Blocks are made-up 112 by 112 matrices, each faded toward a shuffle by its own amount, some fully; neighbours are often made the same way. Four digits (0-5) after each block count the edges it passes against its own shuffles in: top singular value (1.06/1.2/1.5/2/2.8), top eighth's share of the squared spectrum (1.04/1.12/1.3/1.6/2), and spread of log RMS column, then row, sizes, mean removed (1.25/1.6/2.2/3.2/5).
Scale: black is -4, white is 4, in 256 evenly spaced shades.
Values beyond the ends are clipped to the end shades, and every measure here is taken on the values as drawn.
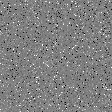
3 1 0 0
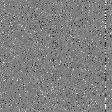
4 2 1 0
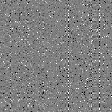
5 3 2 1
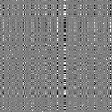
5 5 4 4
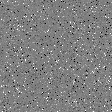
2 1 0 0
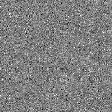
4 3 2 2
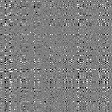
5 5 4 4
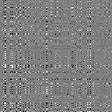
5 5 4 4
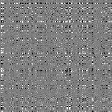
5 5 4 4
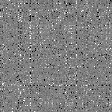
4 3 2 2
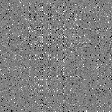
4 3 2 2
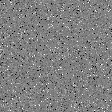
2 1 0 0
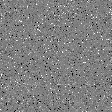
3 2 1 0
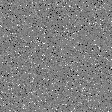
0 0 0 0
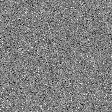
0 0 0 1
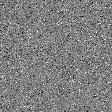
0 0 0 0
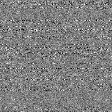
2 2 0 4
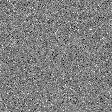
0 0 0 0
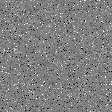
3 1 0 0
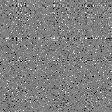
4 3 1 2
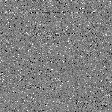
3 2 0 1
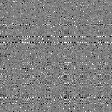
5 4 2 3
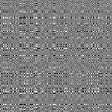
5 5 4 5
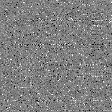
4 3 1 2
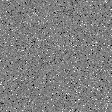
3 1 0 0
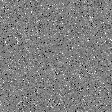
2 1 0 0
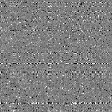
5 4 2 3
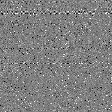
4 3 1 2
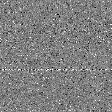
2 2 0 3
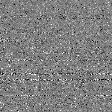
2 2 0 3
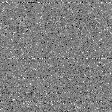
2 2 0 2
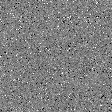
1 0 0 1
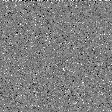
2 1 0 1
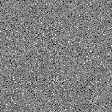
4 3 1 2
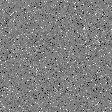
0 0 0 0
